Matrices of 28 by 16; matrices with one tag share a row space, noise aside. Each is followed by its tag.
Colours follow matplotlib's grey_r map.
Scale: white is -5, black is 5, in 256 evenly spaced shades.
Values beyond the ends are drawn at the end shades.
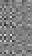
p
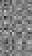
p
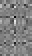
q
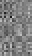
p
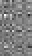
p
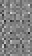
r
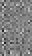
r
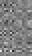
p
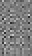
r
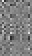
r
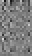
r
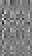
r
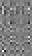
r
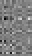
p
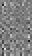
r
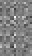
q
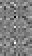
q
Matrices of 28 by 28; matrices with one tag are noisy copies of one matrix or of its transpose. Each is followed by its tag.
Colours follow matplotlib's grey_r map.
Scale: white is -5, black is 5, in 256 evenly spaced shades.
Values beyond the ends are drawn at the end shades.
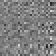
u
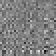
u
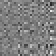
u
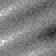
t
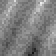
t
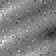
t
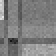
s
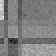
s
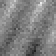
t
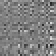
u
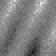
t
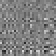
u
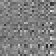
u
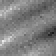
t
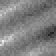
t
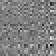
u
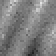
t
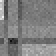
s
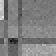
s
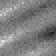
t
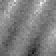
t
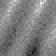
t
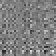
u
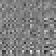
u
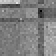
s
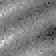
t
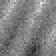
t
